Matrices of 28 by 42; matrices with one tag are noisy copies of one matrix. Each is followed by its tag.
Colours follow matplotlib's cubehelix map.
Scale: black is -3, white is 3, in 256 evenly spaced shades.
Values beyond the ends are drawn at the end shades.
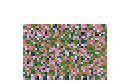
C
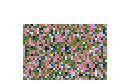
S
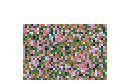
S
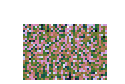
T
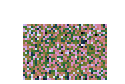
C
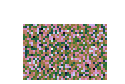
S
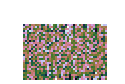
T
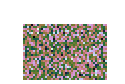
S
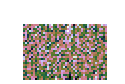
T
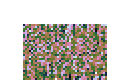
T
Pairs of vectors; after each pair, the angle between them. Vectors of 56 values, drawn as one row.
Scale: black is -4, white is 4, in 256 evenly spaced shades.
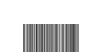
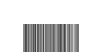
nearly opposite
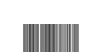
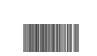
partly aligned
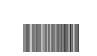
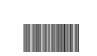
nearly parallel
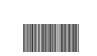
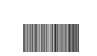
partly aligned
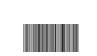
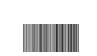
orthogonal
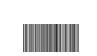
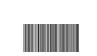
orthogonal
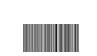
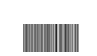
nearly parallel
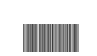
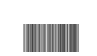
partly aligned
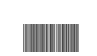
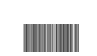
orthogonal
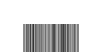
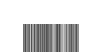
nearly opposite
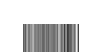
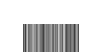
partly aligned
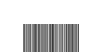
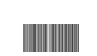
partly aligned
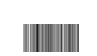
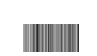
nearly parallel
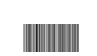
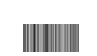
partly opposed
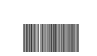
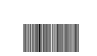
nearly opposite
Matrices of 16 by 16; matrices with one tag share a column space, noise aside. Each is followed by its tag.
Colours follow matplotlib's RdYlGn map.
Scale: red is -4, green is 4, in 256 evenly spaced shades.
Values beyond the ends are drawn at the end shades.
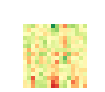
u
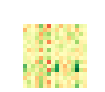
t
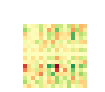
t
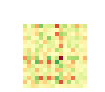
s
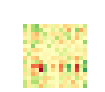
t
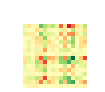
s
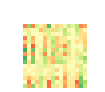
u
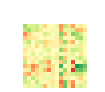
t
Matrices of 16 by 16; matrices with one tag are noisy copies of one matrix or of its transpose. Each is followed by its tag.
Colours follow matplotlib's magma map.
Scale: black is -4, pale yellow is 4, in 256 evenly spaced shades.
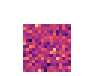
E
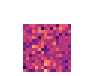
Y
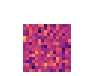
E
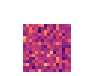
E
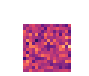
Y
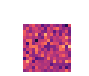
Y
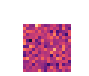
E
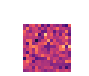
Y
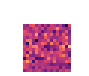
Y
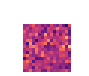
Y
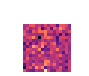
Y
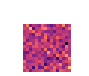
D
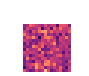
Y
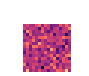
D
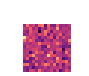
E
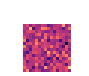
D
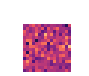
Y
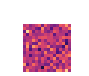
D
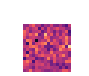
Y
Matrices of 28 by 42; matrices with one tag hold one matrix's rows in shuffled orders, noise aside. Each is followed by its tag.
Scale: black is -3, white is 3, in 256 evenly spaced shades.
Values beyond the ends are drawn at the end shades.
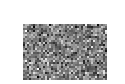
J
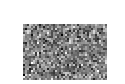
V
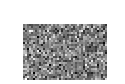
J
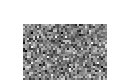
V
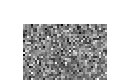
V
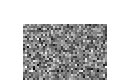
J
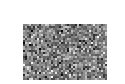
V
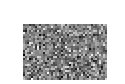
V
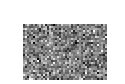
J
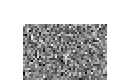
V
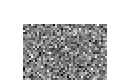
V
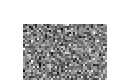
V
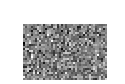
V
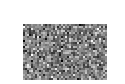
V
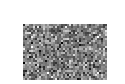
V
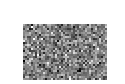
V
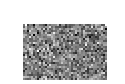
J
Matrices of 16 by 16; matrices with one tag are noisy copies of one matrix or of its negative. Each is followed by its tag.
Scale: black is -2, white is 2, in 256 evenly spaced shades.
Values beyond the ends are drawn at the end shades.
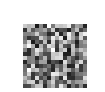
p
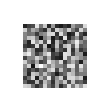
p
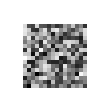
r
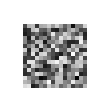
r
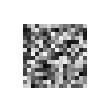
r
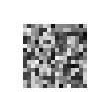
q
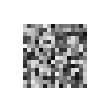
q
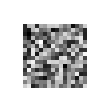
r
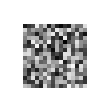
p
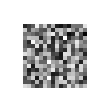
p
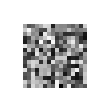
q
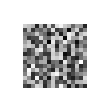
p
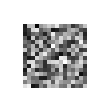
r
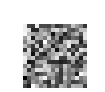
r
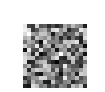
r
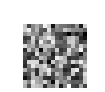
q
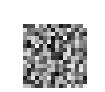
p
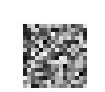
r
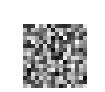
p
